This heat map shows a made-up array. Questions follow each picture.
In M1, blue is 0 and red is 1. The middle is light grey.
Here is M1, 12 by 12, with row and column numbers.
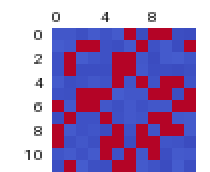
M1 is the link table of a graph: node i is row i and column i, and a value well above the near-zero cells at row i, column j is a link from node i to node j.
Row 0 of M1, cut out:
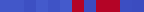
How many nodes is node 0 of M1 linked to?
3
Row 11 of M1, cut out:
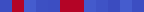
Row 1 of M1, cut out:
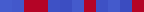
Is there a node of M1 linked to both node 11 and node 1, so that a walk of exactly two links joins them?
no
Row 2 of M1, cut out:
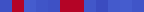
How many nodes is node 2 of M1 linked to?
3
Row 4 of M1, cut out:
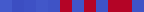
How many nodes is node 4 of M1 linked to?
4
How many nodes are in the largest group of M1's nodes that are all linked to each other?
3
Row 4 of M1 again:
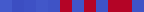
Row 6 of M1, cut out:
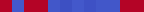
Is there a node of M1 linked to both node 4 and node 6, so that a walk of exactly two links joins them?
yes
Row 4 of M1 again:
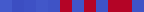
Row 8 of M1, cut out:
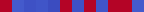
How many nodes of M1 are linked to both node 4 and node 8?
4
